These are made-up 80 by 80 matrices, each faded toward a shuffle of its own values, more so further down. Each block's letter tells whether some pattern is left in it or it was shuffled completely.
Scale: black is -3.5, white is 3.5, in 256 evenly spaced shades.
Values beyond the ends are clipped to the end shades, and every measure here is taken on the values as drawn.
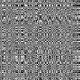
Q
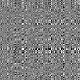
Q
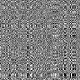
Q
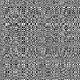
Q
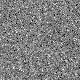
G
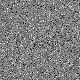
G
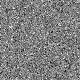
G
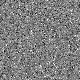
G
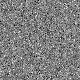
G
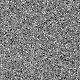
G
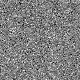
G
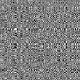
Q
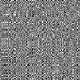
Q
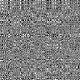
Q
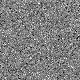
G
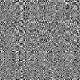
Q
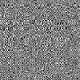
Q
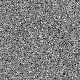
G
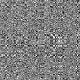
Q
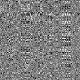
Q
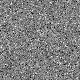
G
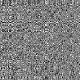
Q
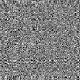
Q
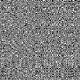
Q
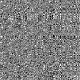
Q
